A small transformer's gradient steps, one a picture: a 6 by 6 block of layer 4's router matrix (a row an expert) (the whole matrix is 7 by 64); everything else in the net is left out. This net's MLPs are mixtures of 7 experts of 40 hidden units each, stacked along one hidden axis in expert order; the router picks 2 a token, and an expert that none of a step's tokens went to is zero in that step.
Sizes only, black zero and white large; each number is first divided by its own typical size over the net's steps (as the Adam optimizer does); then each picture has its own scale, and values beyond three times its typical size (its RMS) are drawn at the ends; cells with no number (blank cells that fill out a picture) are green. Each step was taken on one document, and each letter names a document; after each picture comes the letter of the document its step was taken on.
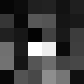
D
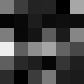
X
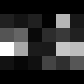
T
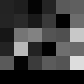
T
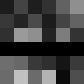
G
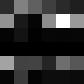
D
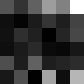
D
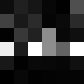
X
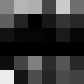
G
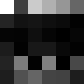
D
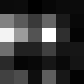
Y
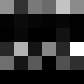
D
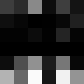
G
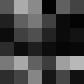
G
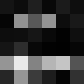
T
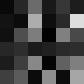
G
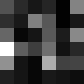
X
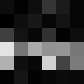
X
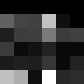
Y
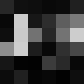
T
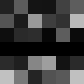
G
